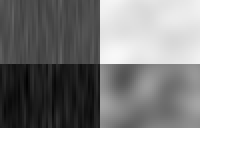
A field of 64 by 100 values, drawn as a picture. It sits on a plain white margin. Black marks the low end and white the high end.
It is made of 2 by 2 panels. Panel 1,1: low, streaked downward, faint in contrast. Panel 1,2: very high, smooth, faint in contrast. Panel 2,1: very low, streaked downward, faint in contrast. Panel 2,2: middling, smooth.
